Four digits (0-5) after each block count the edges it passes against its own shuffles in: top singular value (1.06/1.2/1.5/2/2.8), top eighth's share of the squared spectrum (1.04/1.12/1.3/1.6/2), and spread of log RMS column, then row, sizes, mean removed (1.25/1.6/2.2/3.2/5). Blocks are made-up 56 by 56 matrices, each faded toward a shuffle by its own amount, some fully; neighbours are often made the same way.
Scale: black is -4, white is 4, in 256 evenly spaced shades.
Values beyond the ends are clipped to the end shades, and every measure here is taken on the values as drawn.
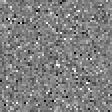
0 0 1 0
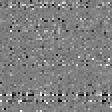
4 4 1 3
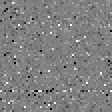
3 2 0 0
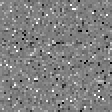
2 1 0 0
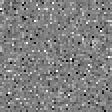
2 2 0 1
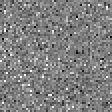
1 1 0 0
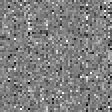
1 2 2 0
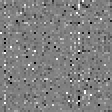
3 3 2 1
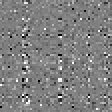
4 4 2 3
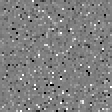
0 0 0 0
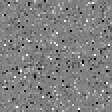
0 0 0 0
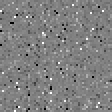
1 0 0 0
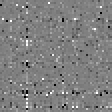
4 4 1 2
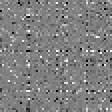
4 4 2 2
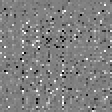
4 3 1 1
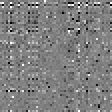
4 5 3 3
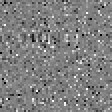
3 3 1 1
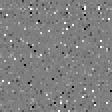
2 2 0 0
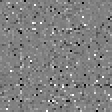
3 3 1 1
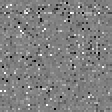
3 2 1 1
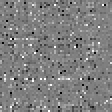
3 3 1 1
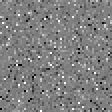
0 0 0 0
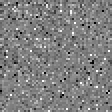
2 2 0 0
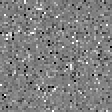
2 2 0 0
